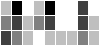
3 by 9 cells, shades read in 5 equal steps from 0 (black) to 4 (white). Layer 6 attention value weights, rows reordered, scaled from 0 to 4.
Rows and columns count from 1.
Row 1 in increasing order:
0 0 1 3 3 4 4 4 4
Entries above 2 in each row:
6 4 6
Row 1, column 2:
0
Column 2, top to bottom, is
0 1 2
